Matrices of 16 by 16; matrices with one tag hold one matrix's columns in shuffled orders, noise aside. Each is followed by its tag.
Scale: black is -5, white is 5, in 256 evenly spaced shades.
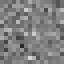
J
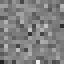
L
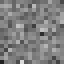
L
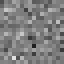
J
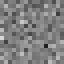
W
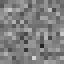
J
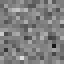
J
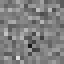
J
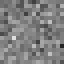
W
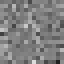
L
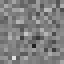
J
